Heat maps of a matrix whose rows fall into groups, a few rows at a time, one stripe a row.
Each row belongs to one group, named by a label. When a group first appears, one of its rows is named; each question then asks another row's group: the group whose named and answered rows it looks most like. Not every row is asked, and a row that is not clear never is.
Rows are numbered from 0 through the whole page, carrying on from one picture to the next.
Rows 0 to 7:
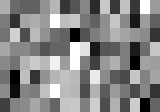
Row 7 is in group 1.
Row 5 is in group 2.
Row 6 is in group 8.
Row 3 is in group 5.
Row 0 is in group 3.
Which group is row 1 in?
8
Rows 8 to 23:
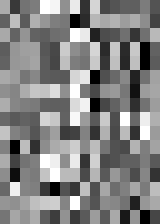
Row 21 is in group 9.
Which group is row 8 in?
8
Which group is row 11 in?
1
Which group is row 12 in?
1
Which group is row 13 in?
5
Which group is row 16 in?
3
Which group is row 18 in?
2
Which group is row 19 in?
8
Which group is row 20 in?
8
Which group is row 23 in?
1
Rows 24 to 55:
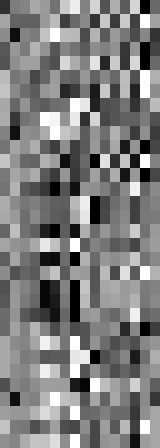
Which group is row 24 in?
1
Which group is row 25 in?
3
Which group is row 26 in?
8
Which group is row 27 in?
1
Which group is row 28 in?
1
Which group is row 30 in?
3
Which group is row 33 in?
8
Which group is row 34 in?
1
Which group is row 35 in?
3
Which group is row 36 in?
1
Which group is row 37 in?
9
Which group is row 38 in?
5
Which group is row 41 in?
8
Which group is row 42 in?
9
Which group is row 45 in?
9
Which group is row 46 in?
9
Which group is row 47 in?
1
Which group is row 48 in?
8
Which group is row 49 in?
5
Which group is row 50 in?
8
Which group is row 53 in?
8
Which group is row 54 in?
3
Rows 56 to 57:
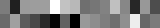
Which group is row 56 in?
8
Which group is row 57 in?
9
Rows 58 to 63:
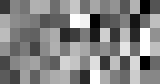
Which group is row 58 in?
1
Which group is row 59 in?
5
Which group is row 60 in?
3
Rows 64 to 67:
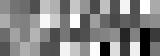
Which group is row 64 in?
3
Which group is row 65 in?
8
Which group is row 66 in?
1
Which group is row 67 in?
1
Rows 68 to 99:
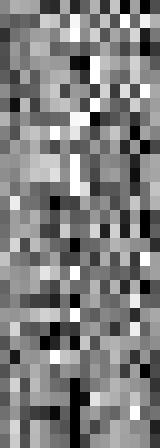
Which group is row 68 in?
1
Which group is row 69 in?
3
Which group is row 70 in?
1
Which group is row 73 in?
2
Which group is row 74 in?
3
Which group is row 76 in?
5
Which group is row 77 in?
8
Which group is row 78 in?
1
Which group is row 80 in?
8
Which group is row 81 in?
5
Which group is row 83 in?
1
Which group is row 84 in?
1
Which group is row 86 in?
3
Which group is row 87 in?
8
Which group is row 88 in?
1
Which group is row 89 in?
9
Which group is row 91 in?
9
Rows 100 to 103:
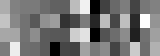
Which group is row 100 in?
5
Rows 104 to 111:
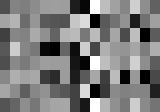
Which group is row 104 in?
2
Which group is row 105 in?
5
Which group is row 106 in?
1
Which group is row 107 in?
9
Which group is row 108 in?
2
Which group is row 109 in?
1
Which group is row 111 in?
2
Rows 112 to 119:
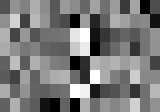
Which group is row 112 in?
1
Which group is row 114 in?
5
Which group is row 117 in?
2
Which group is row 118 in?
5
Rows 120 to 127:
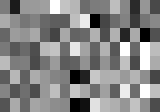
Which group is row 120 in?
8
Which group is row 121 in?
5
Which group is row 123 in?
3
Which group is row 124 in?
3
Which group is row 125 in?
2
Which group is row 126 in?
3
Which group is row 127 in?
2
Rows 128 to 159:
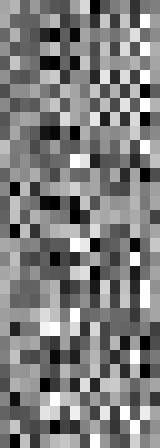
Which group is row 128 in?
5
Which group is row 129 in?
3
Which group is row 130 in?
9
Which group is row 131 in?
3
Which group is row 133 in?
3
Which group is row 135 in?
3
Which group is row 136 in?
1
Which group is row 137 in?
9
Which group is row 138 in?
3
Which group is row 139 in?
5
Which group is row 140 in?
1
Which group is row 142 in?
9
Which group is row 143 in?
2
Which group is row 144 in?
2
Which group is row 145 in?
5
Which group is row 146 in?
9
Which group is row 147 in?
5
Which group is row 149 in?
3
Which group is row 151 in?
8
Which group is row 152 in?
1
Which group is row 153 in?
9
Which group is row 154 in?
1
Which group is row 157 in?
3
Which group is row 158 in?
9
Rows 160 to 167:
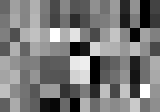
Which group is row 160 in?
1
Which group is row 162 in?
8
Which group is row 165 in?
5
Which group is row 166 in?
3
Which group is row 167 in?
9
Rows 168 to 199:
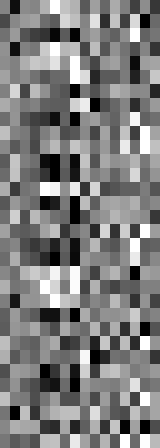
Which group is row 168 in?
8
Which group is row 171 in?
8
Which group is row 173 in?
5
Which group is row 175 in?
5
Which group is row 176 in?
9
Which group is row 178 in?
3
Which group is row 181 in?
8
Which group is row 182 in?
9
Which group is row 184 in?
3
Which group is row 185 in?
9
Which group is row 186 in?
9
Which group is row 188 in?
8
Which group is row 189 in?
8
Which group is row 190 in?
9
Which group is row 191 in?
1
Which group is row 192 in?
3
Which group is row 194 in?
9
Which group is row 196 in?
3
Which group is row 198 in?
1
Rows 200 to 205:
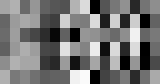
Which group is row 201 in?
1
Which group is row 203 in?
1
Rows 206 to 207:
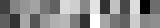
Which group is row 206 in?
1
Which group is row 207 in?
2
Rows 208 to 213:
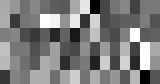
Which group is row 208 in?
5
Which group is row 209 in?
8
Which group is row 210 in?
9
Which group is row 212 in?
3
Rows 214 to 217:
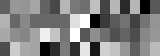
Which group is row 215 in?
5
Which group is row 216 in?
8
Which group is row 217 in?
9
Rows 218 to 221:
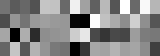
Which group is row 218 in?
3
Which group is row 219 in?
2
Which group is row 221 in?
2
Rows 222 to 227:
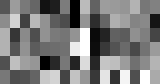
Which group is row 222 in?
9
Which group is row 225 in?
5
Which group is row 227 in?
3
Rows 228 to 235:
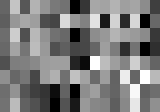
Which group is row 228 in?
2
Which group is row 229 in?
1
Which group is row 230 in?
2
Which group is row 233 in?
3
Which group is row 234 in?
9
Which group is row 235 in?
9
